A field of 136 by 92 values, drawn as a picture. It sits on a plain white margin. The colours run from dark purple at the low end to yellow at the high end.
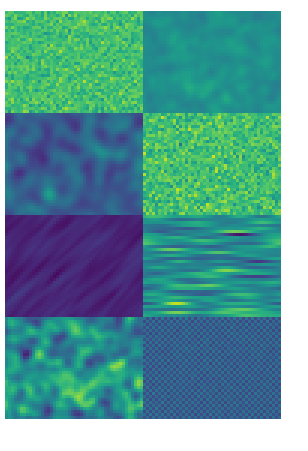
It is made of 4 by 2 panels. Panel 1,1: high, fine-grained. Panel 1,2: middling, blotchy, faint in contrast. Panel 2,1: low, blotchy. Panel 2,2: high, fine-grained. Panel 3,1: very low, slanting up to the right, faint in contrast. Panel 3,2: middling, streaked across, strong in contrast. Panel 4,1: middling, blotchy, strong in contrast. Panel 4,2: low, checkered.
